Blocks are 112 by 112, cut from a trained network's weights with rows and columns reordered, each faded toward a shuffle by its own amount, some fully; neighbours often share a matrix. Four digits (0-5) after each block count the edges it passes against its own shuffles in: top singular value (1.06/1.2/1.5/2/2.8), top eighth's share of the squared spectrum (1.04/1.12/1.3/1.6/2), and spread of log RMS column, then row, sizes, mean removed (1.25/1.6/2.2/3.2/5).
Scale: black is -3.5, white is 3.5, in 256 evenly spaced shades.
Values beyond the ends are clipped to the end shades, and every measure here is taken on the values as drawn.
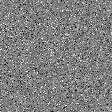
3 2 0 1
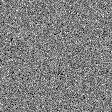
1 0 0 0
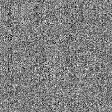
3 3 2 2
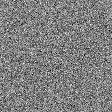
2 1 0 0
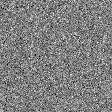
1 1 0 0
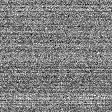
4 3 0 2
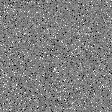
1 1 0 0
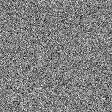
1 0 0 0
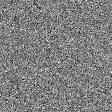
2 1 0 0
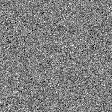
2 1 0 0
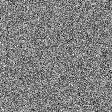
1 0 0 0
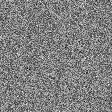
0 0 0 0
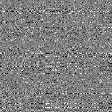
5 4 0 4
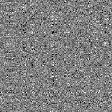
4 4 2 2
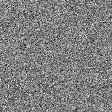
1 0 0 0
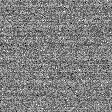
3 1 0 0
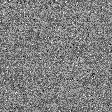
1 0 0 0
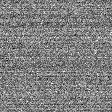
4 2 0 1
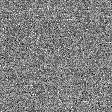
1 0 0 0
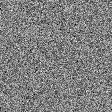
0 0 0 0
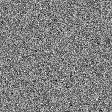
1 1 0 0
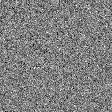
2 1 0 0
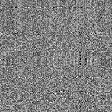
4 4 1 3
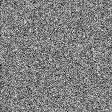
0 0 0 0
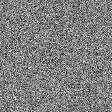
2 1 0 1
